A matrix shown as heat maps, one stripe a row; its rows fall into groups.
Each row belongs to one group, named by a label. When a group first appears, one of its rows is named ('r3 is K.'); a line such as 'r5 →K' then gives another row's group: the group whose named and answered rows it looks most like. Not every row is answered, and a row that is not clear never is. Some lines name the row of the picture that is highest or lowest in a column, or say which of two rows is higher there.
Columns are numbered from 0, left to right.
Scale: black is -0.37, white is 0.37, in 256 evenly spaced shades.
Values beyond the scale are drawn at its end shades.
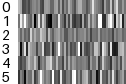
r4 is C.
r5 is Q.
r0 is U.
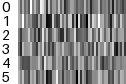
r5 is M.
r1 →M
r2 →C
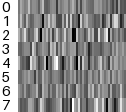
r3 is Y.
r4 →M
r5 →C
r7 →Q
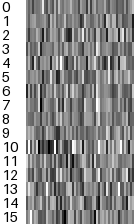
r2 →C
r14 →Y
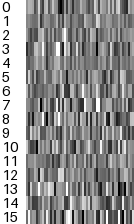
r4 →C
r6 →C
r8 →C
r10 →U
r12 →Y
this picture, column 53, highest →15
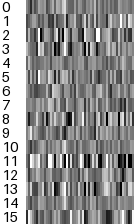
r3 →M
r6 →U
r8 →C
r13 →M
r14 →M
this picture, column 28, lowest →2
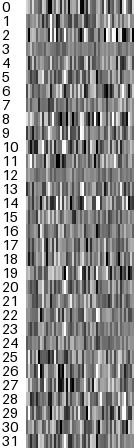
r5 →M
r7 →U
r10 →M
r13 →Q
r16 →Y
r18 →C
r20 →M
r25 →U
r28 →U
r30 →Y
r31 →M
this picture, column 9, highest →27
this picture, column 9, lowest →11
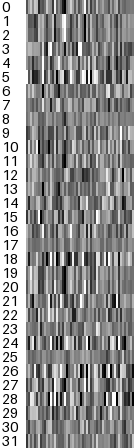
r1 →M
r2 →M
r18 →C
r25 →C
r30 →Q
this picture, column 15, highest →22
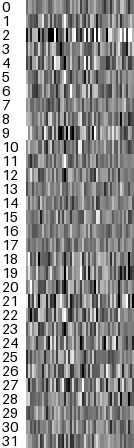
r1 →M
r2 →U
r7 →U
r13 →Q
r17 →C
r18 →U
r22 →M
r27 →C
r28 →U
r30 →U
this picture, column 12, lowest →2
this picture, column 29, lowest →5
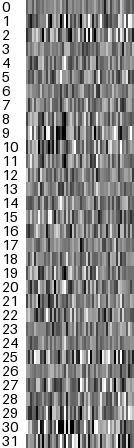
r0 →Q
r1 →U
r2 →C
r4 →M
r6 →Y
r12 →Y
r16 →C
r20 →M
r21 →U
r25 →Q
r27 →Q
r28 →U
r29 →U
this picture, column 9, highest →30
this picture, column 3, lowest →25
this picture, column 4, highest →25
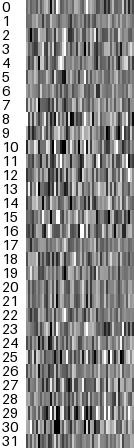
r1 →C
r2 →M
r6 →Y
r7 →U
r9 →C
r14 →C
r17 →M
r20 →C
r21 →C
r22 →M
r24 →U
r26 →U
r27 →C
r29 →C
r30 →M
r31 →U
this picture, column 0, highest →8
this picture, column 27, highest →16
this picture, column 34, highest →2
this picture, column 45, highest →10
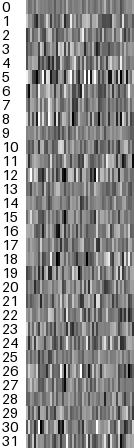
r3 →Y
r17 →Y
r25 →U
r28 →Q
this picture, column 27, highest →26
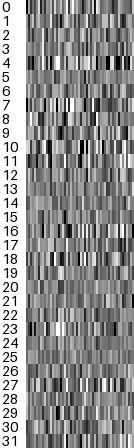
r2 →C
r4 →C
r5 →M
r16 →C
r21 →Q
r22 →Y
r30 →C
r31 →U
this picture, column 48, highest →16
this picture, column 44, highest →10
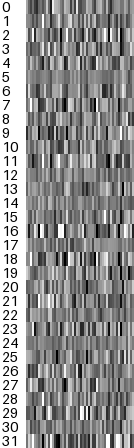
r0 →U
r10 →M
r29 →Q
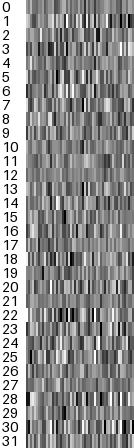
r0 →M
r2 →Y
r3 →U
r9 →Y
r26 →Q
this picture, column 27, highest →1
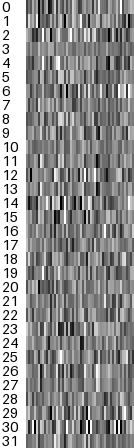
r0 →U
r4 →C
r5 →Y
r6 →U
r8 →Y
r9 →Y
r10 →C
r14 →U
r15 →M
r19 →C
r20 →U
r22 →Q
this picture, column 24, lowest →14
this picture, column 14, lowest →15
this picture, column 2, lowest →12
